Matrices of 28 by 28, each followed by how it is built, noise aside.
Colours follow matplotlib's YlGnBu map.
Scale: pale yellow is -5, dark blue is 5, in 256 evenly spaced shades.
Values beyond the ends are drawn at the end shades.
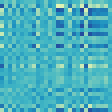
low rank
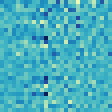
low rank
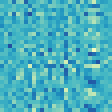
low rank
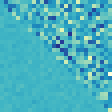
upper triangular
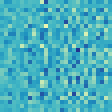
low rank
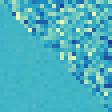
upper triangular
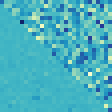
upper triangular
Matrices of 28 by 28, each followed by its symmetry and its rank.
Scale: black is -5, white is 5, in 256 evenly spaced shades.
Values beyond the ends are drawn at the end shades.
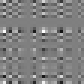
neither, rank one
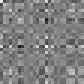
symmetric, rank three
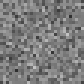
symmetric, full rank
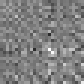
symmetric, rank three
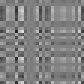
neither, rank one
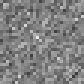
symmetric, full rank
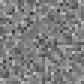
symmetric, full rank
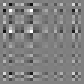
symmetric, rank one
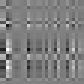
neither, rank one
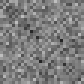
symmetric, full rank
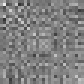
symmetric, rank three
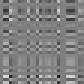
neither, rank one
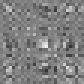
symmetric, rank three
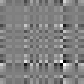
symmetric, rank one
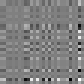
symmetric, rank one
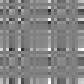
symmetric, rank one
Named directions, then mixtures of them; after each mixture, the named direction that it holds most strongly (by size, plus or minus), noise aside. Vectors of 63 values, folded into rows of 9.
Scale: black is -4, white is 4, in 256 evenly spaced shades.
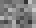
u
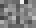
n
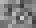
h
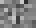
n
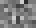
n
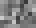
h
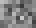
h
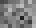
h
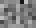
n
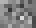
h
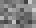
u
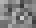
h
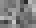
u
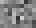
h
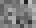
u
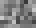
h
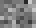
u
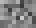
h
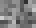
u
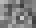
h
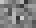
h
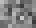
h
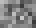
h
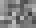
h
